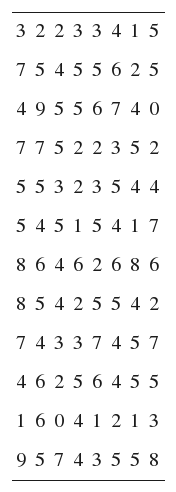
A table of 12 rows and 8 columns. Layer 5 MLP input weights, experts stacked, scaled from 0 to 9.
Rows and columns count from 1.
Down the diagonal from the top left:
3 5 5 2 3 4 8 2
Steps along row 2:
down down up same up down up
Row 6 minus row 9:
-2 0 2 -2 -2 0 -4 0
